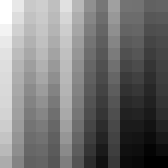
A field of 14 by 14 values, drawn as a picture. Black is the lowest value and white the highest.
The bottom right is the ninth with the lowest average. The top left is the ninth with the highest average. The grain runs up and down. There is an overall slope up to the top left. There are no lone odd cells.
